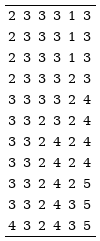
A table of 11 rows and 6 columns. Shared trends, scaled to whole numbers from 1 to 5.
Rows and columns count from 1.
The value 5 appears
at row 9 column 6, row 10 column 6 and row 11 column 6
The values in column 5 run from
1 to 3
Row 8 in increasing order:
2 2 3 3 4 4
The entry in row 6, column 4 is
3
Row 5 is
3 3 3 3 2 4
